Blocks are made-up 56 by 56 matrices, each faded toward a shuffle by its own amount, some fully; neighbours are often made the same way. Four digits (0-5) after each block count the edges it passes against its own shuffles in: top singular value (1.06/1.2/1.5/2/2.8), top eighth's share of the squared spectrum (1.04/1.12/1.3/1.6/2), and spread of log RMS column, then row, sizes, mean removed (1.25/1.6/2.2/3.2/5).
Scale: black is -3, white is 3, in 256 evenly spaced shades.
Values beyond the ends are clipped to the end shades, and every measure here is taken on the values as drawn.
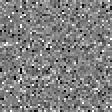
3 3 0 1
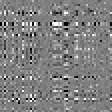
4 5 3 3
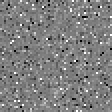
1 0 0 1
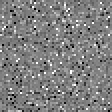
1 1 0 0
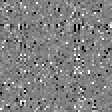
3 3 1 1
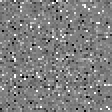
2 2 1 0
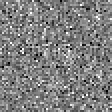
3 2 0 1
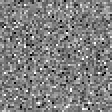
0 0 0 0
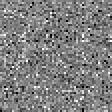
3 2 1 2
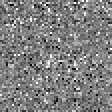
2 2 1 1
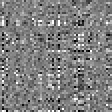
4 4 3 3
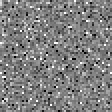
1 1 0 0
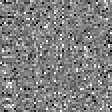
3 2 1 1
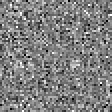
3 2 1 0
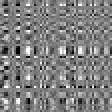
5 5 4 4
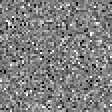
2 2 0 0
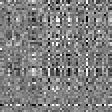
5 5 3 3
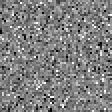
1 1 0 0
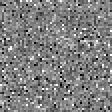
2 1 0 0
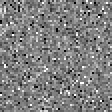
0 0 0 0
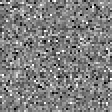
2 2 0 1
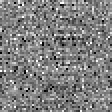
3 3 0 1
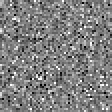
2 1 1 0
